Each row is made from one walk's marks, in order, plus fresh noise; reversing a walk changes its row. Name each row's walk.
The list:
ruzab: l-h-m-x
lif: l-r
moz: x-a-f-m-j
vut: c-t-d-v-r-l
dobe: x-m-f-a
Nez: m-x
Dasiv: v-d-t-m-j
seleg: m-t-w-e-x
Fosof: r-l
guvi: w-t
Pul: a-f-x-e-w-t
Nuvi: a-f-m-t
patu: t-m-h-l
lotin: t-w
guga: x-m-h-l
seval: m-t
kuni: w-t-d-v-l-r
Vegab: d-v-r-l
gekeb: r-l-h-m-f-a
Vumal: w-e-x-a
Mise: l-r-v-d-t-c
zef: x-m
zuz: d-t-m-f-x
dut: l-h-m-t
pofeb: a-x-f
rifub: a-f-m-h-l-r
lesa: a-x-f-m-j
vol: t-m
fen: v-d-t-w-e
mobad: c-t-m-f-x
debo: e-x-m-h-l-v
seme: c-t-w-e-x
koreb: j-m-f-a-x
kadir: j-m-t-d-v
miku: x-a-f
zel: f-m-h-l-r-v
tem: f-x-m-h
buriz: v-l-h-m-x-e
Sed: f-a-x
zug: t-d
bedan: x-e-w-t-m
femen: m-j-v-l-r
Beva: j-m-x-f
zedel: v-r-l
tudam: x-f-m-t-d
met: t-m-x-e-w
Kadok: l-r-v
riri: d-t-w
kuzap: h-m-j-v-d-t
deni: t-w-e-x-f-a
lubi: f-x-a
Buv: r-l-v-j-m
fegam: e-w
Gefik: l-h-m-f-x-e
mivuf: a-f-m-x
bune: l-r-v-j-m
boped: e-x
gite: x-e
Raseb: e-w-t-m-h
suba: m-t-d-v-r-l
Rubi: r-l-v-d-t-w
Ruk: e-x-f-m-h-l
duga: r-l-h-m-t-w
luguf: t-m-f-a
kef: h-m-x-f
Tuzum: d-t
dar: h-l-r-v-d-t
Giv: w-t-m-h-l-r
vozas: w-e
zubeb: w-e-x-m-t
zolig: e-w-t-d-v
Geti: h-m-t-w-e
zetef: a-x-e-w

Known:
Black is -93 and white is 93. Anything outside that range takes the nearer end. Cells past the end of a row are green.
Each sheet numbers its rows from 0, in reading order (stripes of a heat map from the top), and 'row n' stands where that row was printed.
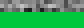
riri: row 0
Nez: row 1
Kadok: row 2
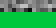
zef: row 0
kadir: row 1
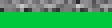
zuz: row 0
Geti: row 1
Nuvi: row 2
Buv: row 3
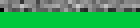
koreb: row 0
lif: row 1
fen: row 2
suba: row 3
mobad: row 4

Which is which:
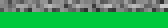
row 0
gekeb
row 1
kuzap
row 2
buriz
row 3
guga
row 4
kef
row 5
zetef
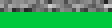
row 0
seme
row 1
Sed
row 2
Rubi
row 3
lesa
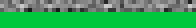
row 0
Vegab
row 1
zel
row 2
seleg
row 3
pofeb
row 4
Gefik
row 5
zug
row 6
rifub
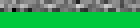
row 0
zubeb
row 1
tem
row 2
mivuf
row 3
lubi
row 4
bune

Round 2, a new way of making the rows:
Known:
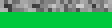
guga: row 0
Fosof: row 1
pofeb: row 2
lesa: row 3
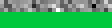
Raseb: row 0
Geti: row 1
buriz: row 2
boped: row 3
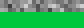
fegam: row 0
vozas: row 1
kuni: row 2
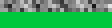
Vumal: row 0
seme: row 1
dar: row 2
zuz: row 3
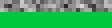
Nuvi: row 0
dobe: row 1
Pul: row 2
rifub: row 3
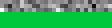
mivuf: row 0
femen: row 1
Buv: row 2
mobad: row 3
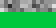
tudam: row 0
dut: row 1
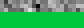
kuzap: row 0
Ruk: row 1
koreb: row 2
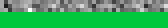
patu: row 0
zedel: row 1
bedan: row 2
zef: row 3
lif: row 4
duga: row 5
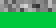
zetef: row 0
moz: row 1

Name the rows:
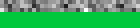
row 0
deni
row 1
Giv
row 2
zubeb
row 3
ruzab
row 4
seleg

